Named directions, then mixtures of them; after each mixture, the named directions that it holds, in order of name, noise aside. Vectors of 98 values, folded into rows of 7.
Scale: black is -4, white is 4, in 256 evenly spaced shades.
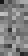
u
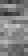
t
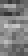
t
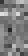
t, u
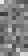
u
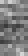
t, u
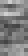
t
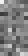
u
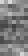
t, u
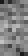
t, u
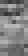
t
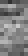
t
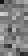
u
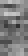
t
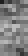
t, u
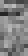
t, u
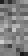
t, u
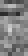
t, u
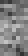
t, u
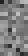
u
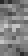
t, u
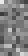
u
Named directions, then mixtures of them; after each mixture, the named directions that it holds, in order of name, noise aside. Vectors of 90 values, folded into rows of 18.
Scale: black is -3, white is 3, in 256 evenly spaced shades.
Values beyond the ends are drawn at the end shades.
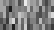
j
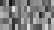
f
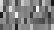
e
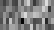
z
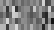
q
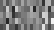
q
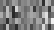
q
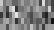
e, q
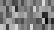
q, z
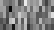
j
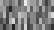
j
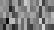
j, q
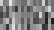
f, q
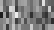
e, q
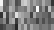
e, j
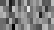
f, j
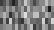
f, z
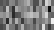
q, z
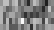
z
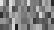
e, f
